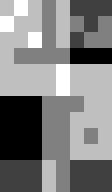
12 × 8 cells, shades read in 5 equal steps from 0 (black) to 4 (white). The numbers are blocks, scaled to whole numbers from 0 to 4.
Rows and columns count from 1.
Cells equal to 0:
15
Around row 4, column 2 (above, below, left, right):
3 3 3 2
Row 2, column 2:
3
